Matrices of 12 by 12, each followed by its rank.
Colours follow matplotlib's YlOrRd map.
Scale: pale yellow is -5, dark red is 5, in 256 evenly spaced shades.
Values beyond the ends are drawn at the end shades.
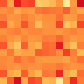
two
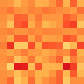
two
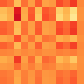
one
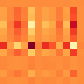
one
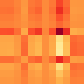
one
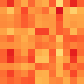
two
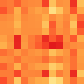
two
